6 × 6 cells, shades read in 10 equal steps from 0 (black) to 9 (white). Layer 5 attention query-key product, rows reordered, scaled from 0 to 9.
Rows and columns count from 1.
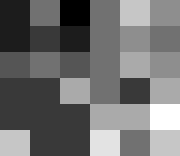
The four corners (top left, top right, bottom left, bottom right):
1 5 7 7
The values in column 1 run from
1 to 7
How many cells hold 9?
1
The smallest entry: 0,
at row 1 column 3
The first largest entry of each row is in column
5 5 5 3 6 4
